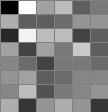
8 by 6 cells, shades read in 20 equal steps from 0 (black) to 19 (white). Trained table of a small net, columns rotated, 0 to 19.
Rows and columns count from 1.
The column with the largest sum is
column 2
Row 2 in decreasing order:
13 11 11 8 7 7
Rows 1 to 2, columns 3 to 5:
12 14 7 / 7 8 11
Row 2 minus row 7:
3 -7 1 -1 1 0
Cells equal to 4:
2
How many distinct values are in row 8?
3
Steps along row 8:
down up up down down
